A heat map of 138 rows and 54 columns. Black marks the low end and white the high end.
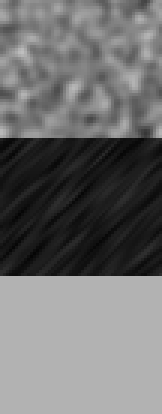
The table splits into 3 rows of 1 panel. Panel 1,1: middling, blotchy. Panel 2,1: very low, slanting up to the right, faint in contrast. Panel 3,1: high, flat.
